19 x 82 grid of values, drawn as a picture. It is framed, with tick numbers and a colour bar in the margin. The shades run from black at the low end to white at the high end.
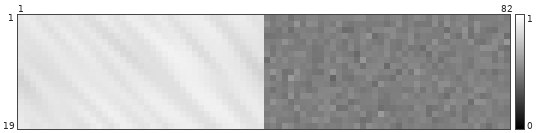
It is made of 1 by 2 panels. Panel 1,1: very high, slanting down to the right, faint in contrast. Panel 1,2: middling, fine-grained, faint in contrast.
